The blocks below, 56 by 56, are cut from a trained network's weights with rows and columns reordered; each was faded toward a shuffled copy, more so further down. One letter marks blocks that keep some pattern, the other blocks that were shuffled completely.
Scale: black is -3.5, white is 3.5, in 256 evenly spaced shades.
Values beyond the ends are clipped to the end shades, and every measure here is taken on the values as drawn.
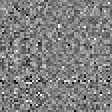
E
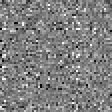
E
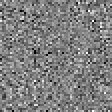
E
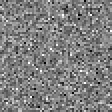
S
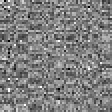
E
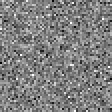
S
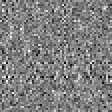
E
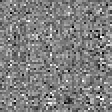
E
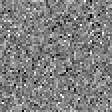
S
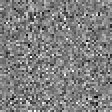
E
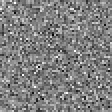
S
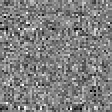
E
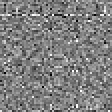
E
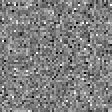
E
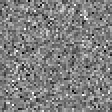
S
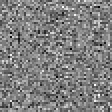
E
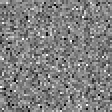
S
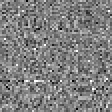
E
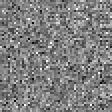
E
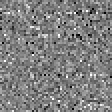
E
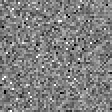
S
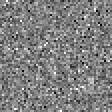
S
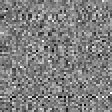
E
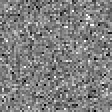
S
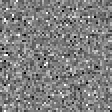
E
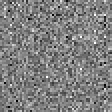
E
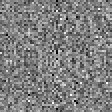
E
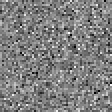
S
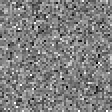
S
